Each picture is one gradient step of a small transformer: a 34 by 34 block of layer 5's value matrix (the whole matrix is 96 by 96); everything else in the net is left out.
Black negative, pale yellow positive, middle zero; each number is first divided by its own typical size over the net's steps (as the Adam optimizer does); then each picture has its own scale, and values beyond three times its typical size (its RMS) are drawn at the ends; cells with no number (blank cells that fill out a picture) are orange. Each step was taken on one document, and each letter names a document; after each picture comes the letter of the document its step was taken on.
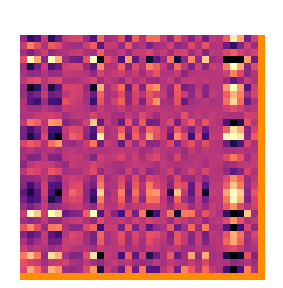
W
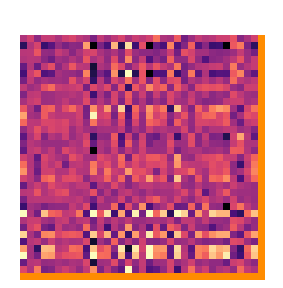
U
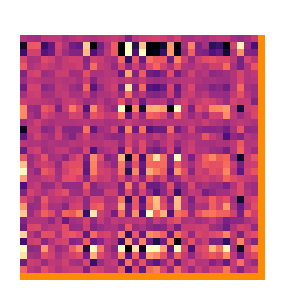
U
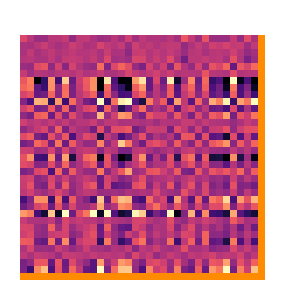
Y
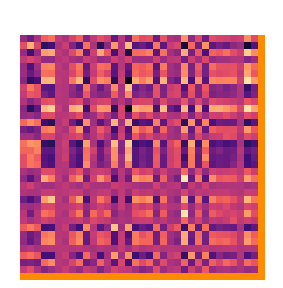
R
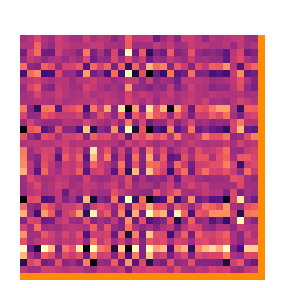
U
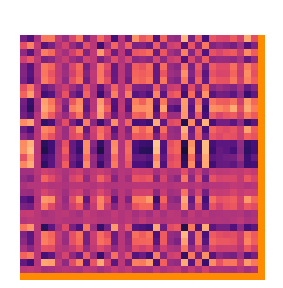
R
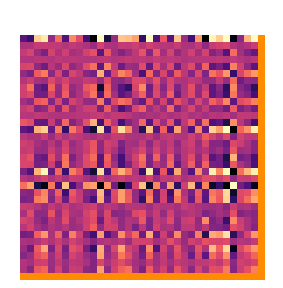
Y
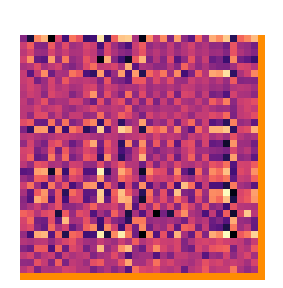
Y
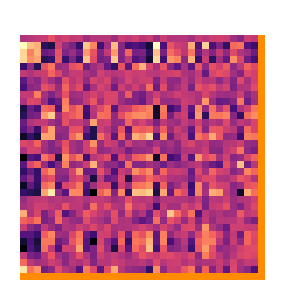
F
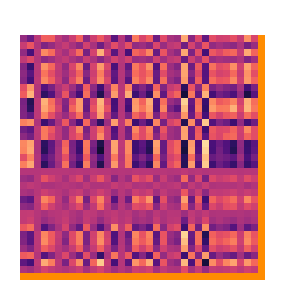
R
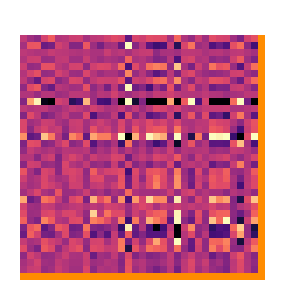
U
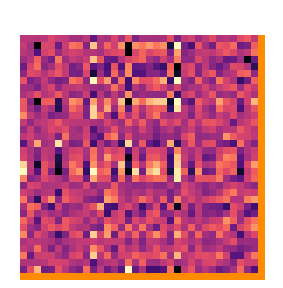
U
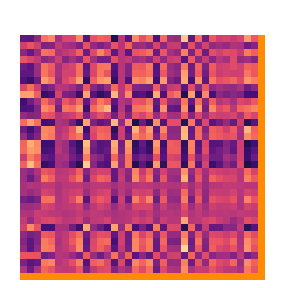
R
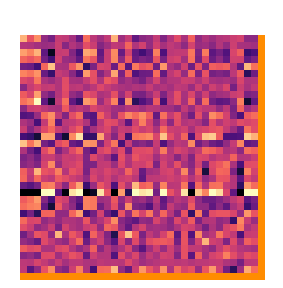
F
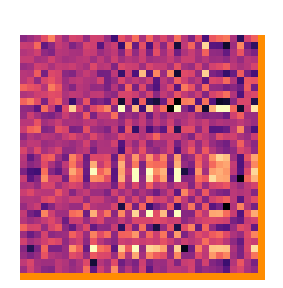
U
